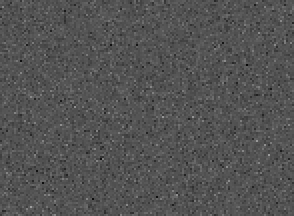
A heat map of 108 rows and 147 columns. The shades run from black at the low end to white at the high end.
Overall the values sit about 30% of the way up the scale. The grain is fine, like static. A few values lie far out on both sides of the bulk. No overall slope runs across the table.
